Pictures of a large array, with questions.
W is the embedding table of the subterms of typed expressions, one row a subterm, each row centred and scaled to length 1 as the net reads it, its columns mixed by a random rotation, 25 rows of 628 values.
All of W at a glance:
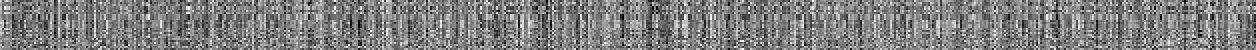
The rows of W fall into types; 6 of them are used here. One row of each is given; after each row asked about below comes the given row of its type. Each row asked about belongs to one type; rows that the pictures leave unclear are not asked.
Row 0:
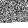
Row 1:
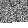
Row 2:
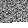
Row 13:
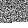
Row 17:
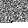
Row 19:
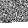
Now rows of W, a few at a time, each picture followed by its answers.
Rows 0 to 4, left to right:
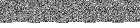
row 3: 0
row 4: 0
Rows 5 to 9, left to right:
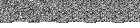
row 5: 17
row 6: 0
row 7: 2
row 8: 2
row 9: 2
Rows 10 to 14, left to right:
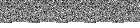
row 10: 13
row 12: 13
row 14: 0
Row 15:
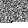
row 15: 17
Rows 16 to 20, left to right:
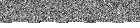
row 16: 13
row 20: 1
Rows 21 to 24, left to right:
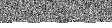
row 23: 2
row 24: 1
